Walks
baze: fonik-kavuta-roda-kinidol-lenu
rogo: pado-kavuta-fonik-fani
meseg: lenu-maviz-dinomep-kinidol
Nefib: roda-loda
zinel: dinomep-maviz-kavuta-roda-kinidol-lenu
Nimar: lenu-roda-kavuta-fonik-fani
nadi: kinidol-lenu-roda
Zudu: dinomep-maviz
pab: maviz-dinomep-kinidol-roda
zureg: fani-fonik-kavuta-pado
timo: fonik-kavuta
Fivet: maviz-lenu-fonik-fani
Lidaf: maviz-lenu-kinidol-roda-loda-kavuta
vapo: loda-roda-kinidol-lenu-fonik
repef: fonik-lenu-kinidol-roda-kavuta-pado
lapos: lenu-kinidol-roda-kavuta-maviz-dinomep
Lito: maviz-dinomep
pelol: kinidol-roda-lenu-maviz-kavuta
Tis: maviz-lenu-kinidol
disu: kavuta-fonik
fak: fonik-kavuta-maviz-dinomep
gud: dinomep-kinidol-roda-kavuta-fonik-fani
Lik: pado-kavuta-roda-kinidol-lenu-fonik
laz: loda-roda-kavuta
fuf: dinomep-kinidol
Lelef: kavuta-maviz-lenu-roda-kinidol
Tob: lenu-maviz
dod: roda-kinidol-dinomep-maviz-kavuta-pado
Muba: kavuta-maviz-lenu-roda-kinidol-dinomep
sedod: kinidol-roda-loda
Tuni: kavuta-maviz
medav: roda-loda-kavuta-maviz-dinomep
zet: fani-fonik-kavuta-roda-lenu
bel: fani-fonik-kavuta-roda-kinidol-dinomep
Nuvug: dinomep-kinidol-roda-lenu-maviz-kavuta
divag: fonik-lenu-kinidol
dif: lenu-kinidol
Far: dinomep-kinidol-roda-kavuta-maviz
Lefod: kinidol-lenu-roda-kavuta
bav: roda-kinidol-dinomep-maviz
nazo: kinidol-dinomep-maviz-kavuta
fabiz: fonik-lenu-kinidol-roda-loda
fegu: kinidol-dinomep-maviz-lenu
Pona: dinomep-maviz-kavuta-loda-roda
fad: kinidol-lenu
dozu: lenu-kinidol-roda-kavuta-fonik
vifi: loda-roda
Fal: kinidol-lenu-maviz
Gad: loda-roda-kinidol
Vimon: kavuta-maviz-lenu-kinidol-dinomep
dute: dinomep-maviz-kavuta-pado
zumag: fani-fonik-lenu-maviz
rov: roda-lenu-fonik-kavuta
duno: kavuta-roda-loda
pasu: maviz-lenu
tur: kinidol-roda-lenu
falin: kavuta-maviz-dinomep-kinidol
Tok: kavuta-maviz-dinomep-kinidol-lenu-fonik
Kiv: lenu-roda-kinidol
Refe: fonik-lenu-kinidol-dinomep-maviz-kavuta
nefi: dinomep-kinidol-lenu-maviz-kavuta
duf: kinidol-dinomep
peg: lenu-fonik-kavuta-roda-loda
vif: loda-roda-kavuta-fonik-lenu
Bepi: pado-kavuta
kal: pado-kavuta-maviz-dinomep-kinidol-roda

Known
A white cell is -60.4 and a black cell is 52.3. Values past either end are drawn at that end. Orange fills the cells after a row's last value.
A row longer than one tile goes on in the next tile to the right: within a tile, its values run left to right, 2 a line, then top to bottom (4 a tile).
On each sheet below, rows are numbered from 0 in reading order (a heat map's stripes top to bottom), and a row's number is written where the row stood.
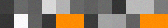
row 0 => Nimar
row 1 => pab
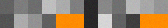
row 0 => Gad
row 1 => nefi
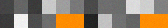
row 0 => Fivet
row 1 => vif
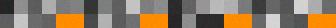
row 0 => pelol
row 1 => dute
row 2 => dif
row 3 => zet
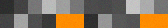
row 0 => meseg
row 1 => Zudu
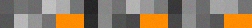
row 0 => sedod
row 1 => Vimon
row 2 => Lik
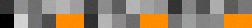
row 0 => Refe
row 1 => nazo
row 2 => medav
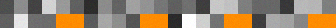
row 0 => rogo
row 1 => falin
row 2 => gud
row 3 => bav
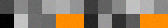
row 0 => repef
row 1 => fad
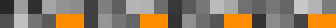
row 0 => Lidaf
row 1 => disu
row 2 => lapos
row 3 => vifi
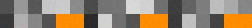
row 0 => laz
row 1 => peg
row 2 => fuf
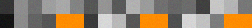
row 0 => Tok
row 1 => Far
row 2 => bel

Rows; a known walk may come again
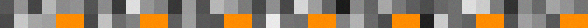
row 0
dod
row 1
zureg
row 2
Bepi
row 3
rogo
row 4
Lelef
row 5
vif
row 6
falin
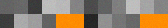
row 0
pab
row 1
duf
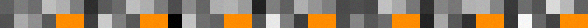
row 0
Gad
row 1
zinel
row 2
repef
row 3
Nuvug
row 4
Lito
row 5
Lefod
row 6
Nimar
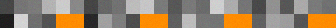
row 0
fabiz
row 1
dozu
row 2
Nefib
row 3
kal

